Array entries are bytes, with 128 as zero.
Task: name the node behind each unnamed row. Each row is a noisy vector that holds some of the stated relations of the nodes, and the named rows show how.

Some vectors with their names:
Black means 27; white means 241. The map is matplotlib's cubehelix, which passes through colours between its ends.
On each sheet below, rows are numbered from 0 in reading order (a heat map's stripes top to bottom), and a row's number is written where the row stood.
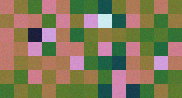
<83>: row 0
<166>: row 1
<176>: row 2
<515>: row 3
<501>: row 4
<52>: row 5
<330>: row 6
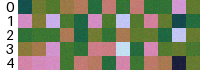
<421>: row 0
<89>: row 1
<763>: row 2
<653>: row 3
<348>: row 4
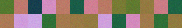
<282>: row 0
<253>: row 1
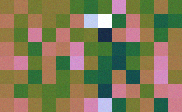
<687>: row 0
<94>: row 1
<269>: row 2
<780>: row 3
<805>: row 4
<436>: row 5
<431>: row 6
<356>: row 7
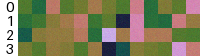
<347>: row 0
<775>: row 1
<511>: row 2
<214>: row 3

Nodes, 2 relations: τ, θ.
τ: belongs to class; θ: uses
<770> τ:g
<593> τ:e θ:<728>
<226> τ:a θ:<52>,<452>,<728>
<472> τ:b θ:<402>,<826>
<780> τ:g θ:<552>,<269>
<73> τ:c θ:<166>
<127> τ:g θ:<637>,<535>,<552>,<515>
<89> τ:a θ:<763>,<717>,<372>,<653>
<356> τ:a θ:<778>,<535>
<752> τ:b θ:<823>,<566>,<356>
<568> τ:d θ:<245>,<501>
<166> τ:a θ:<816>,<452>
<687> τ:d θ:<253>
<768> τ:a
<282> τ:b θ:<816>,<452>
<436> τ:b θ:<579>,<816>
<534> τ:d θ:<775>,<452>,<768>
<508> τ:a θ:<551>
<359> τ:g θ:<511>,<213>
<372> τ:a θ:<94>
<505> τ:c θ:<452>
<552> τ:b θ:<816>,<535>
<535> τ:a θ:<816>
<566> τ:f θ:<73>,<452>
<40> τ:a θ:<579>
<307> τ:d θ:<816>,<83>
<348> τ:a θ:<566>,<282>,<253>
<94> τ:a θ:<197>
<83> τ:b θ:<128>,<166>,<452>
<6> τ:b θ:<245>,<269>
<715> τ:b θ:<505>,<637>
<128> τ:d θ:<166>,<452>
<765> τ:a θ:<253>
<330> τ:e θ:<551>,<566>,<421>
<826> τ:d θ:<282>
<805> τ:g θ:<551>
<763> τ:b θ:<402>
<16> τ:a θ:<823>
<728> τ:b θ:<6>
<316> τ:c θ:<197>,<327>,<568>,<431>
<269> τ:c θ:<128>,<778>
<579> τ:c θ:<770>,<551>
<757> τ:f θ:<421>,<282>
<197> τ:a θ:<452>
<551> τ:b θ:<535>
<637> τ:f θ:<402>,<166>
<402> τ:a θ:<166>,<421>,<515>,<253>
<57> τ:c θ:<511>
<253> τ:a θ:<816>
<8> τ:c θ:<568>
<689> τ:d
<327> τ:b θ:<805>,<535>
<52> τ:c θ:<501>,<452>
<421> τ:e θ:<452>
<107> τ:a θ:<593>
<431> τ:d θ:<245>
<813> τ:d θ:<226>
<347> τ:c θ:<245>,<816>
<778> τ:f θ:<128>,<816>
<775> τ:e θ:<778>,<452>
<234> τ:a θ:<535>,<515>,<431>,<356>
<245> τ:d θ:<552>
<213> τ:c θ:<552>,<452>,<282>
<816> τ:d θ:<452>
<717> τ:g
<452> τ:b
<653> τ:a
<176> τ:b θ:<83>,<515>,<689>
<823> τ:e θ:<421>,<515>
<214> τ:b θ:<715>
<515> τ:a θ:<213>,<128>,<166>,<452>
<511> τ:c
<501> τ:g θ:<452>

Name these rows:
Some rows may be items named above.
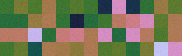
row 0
<330>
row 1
<637>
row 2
<768>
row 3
<552>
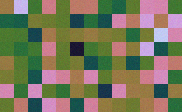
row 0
<770>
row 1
<778>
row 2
<552>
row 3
<757>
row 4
<752>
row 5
<728>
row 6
<316>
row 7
<282>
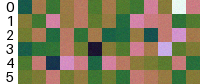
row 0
<452>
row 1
<52>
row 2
<436>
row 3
<566>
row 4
<282>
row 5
<213>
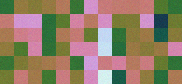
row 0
<511>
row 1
<40>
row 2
<765>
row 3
<197>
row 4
<511>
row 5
<166>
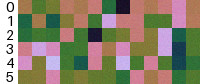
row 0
<6>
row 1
<816>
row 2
<757>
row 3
<40>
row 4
<89>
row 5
<57>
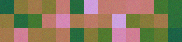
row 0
<511>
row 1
<813>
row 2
<826>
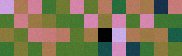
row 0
<234>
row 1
<579>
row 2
<593>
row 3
<330>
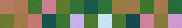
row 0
<472>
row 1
<508>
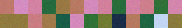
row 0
<535>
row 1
<717>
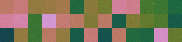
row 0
<826>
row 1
<359>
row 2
<421>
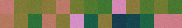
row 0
<534>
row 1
<127>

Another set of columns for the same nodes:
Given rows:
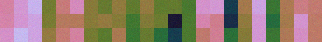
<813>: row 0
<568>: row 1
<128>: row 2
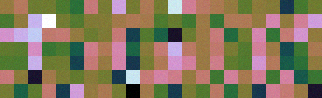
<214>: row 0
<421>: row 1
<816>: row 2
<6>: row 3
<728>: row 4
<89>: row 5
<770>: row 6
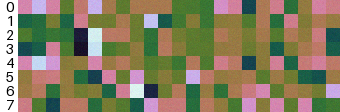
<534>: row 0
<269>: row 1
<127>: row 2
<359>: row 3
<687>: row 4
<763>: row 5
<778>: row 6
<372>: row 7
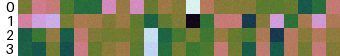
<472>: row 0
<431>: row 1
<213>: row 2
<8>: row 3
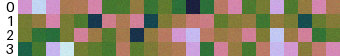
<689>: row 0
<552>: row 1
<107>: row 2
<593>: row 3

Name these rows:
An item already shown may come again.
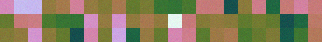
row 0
<826>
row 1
<472>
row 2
<282>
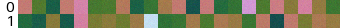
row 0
<535>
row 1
<52>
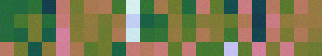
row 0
<316>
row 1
<73>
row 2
<52>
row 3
<515>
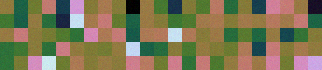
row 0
<770>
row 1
<780>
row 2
<436>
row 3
<73>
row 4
<775>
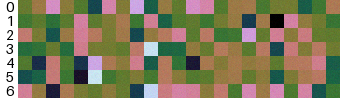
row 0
<282>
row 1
<579>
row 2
<356>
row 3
<505>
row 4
<501>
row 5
<359>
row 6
<89>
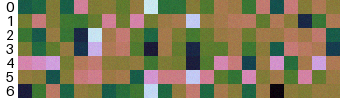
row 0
<52>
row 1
<176>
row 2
<780>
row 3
<805>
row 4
<568>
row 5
<348>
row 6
<57>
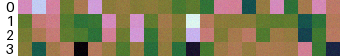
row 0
<307>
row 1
<472>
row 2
<83>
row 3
<717>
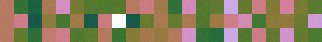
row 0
<768>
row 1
<637>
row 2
<253>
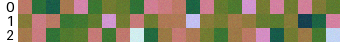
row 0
<197>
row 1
<752>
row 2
<757>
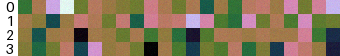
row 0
<823>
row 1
<765>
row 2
<717>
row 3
<770>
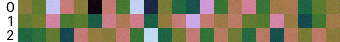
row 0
<452>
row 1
<6>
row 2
<347>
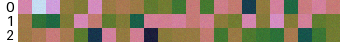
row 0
<687>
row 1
<226>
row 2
<551>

